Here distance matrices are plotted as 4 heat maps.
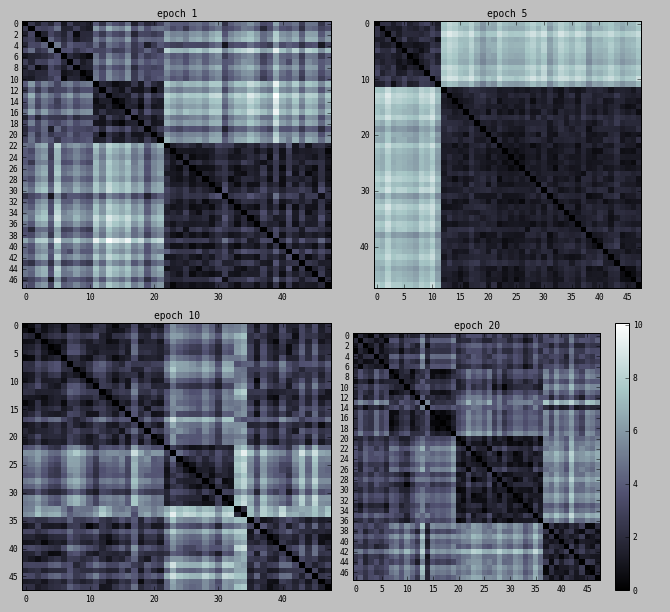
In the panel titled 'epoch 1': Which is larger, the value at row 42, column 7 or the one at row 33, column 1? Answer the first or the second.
the first
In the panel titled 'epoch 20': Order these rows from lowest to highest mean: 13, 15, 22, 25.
25, 15, 22, 13
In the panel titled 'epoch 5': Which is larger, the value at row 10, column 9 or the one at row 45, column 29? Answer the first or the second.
the first
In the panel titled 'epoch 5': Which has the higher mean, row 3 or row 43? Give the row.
3
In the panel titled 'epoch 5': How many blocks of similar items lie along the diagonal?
2
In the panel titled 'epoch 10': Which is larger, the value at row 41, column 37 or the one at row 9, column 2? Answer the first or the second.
the first
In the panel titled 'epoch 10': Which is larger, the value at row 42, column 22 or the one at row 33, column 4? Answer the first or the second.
the second
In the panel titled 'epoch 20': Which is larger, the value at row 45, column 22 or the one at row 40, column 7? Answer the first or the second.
the first
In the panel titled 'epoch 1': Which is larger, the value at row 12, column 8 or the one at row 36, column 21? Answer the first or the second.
the second
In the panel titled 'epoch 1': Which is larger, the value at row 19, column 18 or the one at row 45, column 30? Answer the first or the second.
the first
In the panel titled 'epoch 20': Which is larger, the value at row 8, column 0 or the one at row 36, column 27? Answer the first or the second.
the first
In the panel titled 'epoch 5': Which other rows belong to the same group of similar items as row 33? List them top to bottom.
12, 13, 14, 15, 16, 17, 18, 19, 20, 21, 22, 23, 24, 25, 26, 27, 28, 29, 30, 31, 32, 34, 35, 36, 37, 38, 39, 40, 41, 42, 43, 44, 45, 46, 47
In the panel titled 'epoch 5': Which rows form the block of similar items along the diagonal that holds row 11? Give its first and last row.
0 to 11
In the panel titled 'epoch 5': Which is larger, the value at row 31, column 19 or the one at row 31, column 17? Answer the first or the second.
the second
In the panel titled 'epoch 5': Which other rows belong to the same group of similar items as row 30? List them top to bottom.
12, 13, 14, 15, 16, 17, 18, 19, 20, 21, 22, 23, 24, 25, 26, 27, 28, 29, 31, 32, 33, 34, 35, 36, 37, 38, 39, 40, 41, 42, 43, 44, 45, 46, 47
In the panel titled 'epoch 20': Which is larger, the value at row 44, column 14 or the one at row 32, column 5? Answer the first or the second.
the second
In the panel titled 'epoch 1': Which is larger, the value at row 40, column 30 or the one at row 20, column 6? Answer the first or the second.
the second
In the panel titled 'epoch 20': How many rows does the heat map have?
48
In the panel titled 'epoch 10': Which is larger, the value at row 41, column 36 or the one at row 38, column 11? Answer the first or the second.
the second
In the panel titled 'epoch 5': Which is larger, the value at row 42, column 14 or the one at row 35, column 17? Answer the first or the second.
the second
